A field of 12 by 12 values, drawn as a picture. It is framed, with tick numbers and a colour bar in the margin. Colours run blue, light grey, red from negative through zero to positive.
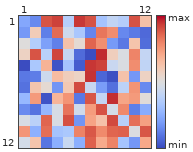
Odd rows or columns: none. Mirror symmetry: none. Ninth with the lowest average: middle left.
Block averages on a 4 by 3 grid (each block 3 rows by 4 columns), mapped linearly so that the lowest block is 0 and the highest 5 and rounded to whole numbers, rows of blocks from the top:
1 4 0 / 1 2 2 / 0 4 2 / 2 4 5
